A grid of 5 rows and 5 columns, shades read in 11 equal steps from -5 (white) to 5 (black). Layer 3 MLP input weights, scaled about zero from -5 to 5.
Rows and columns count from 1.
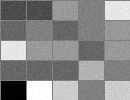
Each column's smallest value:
-4 -5 -3 -2 -4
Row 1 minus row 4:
1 1 -2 2 -4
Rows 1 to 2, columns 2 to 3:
2 -1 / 0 1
